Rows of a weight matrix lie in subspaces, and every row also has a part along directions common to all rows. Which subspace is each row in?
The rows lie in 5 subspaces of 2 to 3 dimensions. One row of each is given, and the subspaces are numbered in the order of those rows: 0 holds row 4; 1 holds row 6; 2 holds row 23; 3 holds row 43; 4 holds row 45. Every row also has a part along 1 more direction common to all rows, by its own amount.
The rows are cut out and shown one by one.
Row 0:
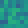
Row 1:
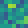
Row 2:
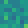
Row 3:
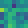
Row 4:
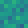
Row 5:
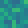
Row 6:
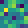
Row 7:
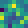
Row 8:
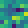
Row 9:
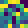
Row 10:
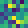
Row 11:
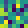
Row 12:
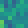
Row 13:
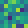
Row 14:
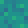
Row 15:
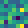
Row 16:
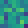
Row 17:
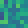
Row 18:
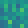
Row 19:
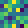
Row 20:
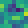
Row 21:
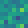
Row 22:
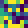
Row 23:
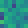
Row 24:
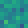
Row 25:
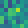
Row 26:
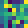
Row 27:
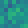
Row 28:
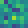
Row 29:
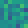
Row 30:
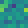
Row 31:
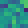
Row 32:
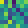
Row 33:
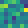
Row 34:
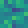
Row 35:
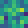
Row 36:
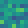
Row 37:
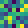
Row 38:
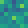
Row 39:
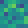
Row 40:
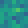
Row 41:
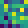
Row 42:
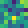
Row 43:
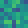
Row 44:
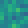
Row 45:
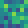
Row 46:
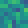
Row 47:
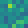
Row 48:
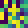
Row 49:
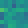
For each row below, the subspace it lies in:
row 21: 0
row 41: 4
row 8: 2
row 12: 0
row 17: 2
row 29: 0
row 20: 3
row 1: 1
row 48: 2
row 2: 4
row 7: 2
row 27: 1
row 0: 2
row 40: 1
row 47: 1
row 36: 2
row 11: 0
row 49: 2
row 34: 4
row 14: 1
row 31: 3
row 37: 0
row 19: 0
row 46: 3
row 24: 0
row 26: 4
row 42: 3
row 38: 1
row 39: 1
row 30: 3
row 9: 3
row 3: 2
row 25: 1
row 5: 3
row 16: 4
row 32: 1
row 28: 4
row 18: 0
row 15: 0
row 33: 3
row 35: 4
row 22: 4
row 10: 1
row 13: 0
